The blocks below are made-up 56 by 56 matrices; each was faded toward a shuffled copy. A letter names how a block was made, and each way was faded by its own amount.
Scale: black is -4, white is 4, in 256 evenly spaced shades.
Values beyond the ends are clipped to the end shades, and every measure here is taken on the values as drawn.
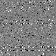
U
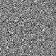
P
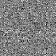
P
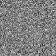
P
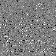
U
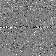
U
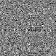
P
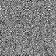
P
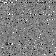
U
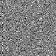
P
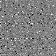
U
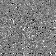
U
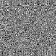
P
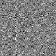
P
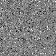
U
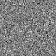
P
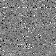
U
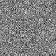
P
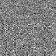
P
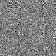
P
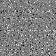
U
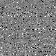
U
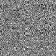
P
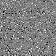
U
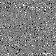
U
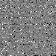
U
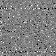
U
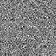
P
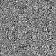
P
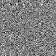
P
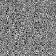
P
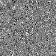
P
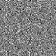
P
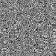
P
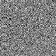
P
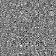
P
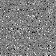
U
